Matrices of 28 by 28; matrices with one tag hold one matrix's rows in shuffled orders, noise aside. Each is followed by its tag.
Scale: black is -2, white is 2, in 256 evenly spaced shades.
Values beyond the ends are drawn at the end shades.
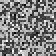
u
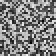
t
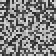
t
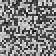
u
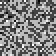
t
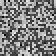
u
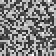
t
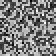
t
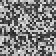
u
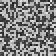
t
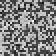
u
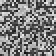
u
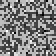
u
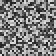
t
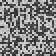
u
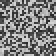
t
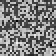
u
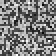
u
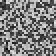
t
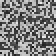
u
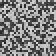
t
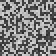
t
